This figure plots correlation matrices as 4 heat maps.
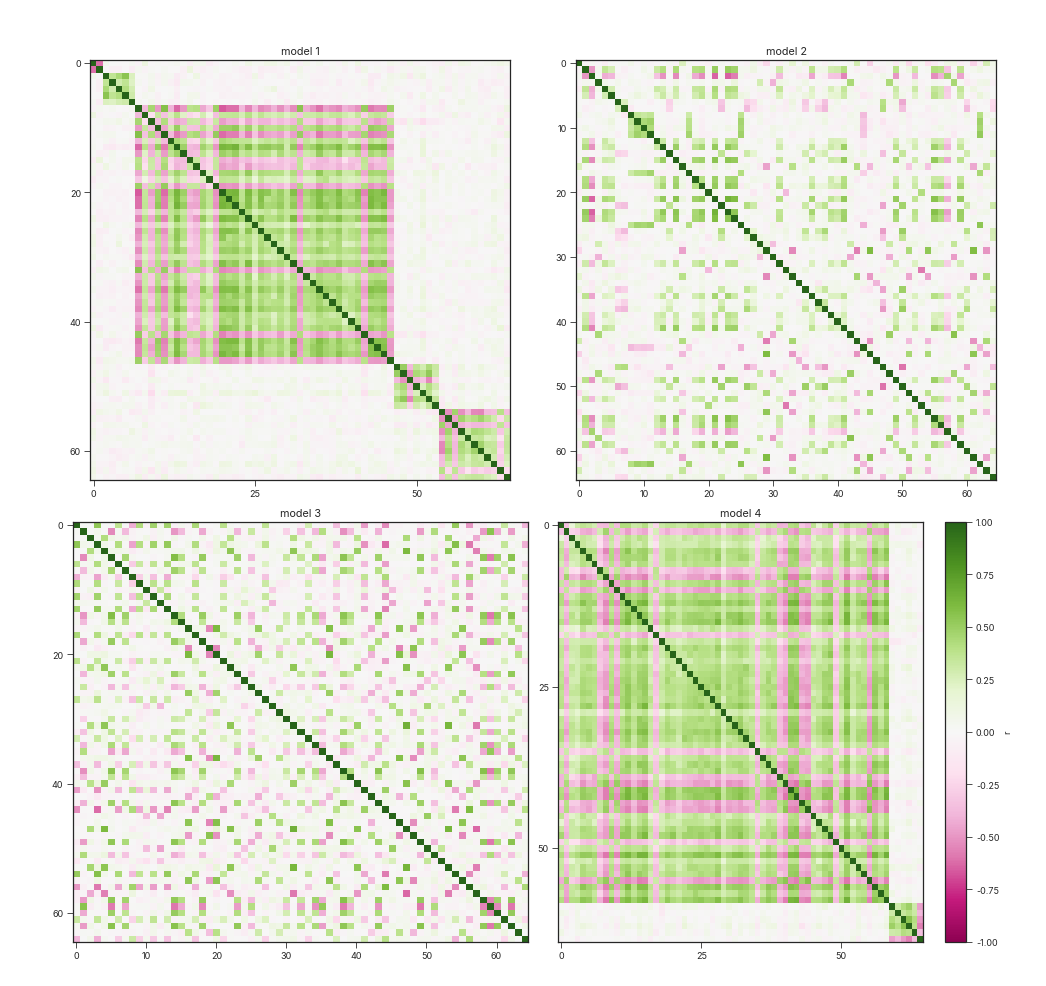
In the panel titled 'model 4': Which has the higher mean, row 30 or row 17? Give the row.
30
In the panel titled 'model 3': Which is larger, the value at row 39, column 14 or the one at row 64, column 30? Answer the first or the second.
the first
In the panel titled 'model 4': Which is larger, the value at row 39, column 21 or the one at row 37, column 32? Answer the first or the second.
the second
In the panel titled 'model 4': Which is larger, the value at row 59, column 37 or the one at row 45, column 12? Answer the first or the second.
the second
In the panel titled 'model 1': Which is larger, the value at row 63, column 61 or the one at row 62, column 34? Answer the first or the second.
the second
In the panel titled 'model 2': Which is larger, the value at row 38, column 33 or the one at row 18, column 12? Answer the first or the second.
the second
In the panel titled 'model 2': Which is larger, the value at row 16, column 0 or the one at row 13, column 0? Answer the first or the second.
the first
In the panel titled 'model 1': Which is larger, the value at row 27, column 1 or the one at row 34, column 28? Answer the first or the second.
the second
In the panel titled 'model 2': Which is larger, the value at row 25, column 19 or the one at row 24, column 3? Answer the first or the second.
the second
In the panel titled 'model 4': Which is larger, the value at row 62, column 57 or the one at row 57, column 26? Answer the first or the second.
the second
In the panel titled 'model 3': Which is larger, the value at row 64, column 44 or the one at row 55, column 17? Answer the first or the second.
the first
